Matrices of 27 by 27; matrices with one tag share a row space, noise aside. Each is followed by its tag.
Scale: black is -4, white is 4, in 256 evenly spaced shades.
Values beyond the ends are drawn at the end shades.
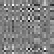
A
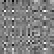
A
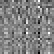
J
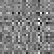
J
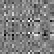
A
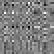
A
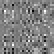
A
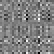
J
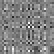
A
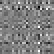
J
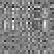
A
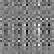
J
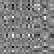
A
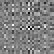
A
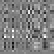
A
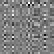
A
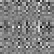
J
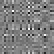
A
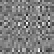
J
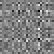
J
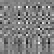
J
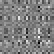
J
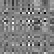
A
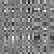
A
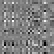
A
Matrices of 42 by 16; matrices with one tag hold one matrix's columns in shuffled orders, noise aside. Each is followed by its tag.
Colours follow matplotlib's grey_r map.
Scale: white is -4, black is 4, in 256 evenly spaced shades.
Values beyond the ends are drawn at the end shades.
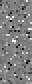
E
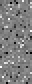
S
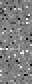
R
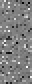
S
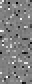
S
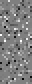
E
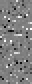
E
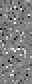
R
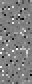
R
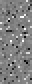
E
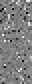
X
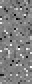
R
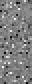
S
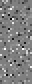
R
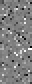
R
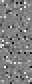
S
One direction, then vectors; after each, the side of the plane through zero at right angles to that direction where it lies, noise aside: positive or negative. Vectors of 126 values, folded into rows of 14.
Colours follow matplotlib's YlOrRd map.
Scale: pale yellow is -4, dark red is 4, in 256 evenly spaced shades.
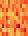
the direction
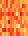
negative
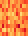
positive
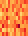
positive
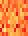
positive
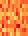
positive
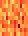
positive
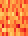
positive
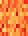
positive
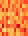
positive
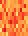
negative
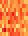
negative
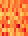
positive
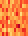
positive
